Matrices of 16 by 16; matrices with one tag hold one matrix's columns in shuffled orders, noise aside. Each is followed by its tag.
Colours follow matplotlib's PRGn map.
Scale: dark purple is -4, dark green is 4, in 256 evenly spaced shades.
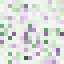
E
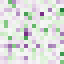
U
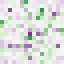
U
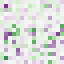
E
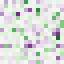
U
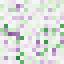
E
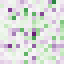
U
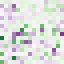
E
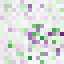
E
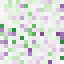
E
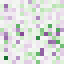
E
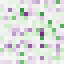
U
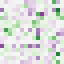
U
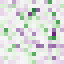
U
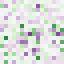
E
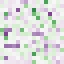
U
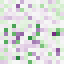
E
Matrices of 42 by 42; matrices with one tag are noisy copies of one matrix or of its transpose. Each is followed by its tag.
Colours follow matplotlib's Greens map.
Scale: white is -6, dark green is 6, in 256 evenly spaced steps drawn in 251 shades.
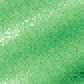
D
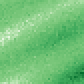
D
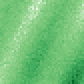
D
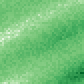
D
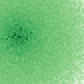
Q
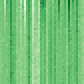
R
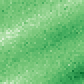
D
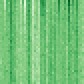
R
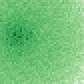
Q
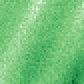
D
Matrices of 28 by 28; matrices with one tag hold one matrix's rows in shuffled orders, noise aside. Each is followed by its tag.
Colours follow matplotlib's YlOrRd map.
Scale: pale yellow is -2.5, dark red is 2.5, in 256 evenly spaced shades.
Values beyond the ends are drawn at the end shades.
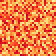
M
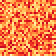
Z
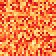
Z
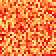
Z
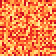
Z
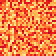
Z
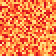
M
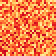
M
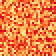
Z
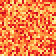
Z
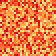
M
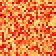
Z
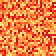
Z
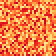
M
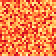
M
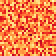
Z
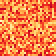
Z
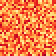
M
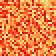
M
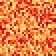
Z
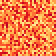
M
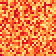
M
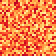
M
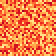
M
